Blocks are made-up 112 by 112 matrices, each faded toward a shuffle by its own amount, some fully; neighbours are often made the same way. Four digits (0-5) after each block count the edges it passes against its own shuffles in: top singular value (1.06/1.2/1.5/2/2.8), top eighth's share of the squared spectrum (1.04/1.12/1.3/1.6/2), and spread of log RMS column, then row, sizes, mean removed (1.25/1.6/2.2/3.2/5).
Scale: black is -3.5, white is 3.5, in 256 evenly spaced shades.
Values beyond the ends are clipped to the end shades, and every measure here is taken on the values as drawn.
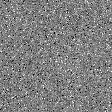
2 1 0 0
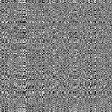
5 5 4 4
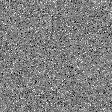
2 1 0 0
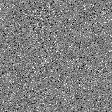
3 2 0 0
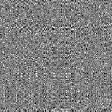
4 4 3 3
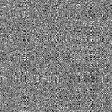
4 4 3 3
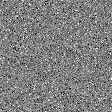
0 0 0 0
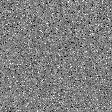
2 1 0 0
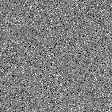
3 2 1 0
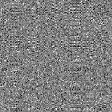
4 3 2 2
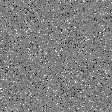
2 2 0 0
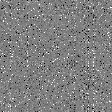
4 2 2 1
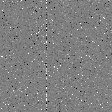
3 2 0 0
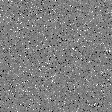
0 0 0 0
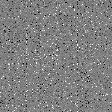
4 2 1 1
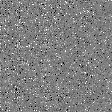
3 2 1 0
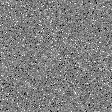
1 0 0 0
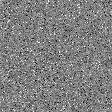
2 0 0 0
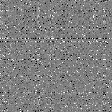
4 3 2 2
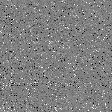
3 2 1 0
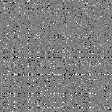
4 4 2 3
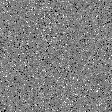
0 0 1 0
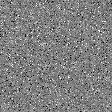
0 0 1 0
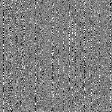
2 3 4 0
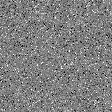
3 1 0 0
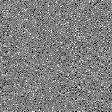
4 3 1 1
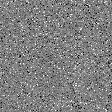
3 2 0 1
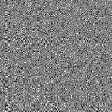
5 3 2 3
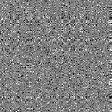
5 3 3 2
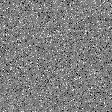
2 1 0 0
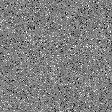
3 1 0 0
